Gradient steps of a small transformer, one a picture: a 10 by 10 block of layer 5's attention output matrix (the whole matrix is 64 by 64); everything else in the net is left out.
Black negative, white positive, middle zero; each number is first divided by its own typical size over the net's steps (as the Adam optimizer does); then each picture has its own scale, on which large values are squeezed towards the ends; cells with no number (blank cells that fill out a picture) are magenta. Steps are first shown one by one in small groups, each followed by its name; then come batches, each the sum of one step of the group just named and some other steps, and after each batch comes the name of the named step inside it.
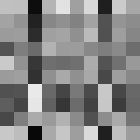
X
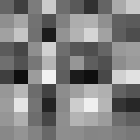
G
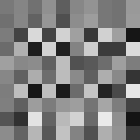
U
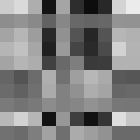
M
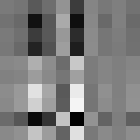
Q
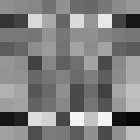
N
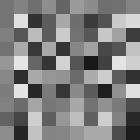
U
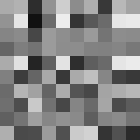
X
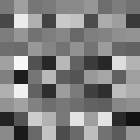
N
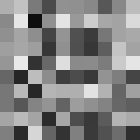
M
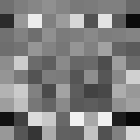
N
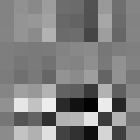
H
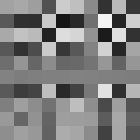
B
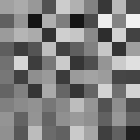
B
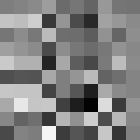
H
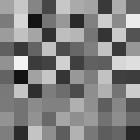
B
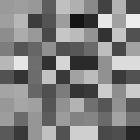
B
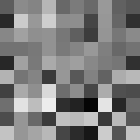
H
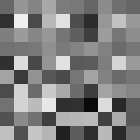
H
